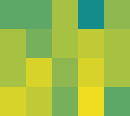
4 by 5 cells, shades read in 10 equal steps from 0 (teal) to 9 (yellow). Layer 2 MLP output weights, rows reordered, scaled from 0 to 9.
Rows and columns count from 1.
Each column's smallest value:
3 3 4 0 3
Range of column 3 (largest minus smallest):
2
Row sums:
17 29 33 31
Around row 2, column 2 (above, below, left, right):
3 8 6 6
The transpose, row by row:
3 6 6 8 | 3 4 8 7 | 6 6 5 4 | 0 7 8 9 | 5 6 6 3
